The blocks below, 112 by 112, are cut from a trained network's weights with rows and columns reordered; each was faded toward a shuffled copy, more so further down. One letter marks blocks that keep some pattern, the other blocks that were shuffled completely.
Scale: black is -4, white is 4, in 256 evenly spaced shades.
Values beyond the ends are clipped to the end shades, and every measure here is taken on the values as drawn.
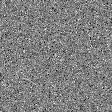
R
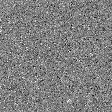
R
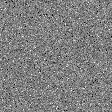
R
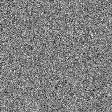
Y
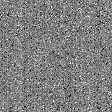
Y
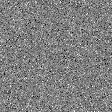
Y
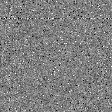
Y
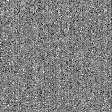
Y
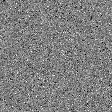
R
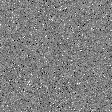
R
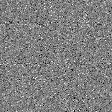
Y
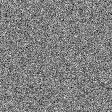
R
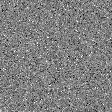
R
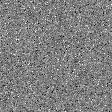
R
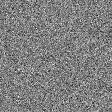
R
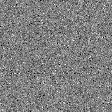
Y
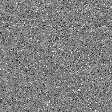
Y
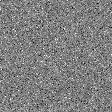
R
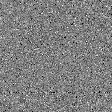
Y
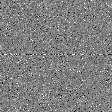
Y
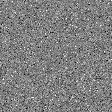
R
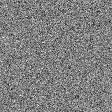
R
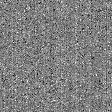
Y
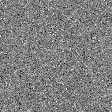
R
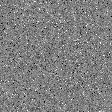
R
